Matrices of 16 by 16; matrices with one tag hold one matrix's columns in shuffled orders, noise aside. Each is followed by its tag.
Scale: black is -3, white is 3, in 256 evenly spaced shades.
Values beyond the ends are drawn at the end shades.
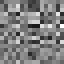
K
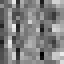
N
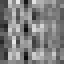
N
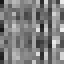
N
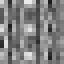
N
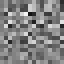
K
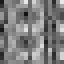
N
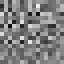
K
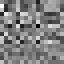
K
